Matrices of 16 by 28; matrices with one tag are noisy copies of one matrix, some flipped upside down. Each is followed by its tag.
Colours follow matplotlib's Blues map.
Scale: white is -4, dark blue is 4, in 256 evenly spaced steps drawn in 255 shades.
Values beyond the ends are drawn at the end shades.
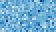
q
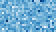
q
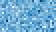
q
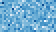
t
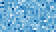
t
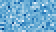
t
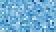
q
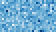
q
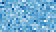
t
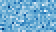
t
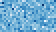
t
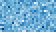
t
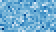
t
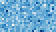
q
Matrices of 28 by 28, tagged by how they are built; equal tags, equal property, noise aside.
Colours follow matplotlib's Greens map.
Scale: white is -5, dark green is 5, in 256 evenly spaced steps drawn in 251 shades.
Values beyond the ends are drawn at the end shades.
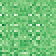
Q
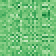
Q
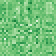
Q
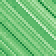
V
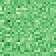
Q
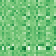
Q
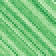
V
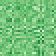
Q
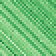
V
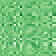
Q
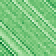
V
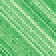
V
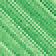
V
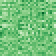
Q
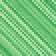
V
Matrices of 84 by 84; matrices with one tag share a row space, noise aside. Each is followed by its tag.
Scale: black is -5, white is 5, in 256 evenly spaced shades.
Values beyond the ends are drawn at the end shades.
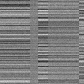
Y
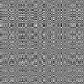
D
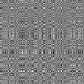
D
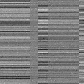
Y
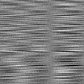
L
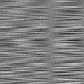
L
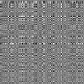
D
